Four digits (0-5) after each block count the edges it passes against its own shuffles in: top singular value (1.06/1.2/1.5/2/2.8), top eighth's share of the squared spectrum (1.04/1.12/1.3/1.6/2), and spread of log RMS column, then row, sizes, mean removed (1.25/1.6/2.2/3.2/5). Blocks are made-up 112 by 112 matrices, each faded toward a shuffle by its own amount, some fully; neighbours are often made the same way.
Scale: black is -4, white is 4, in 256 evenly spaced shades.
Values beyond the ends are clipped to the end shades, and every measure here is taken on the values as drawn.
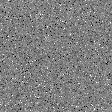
0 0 0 0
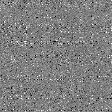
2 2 2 3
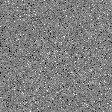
0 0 0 0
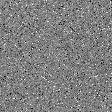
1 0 0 1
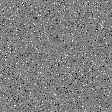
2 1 0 0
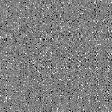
4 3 2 2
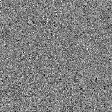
3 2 1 1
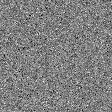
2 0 0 0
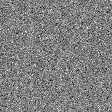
1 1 0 0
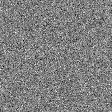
0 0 0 0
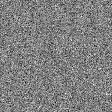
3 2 1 0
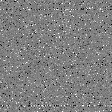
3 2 0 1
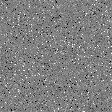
2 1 0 0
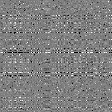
5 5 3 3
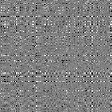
5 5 3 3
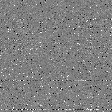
4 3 1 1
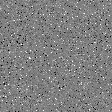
0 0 0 0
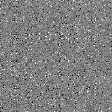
4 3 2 1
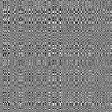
5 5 4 4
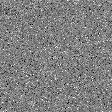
2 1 0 0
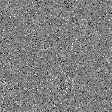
3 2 1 1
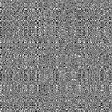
5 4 3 3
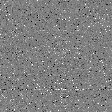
3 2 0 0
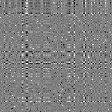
5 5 3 3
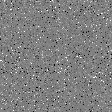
3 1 0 0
